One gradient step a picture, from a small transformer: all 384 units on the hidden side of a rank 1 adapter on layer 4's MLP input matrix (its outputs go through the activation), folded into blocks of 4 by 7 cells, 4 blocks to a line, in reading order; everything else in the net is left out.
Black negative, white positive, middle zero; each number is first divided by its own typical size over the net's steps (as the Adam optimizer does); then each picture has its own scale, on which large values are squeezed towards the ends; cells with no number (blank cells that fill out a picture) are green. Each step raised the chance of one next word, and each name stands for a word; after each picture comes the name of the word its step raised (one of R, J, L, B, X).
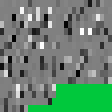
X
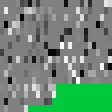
X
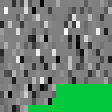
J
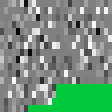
J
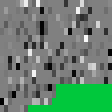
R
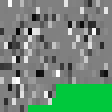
J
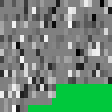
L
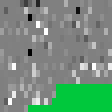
R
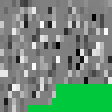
R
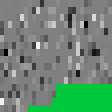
R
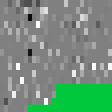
R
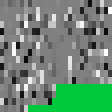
X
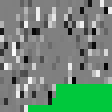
X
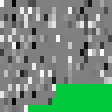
X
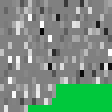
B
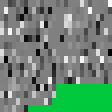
L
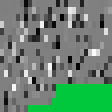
L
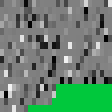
L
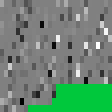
B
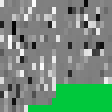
L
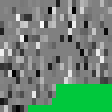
B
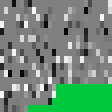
X
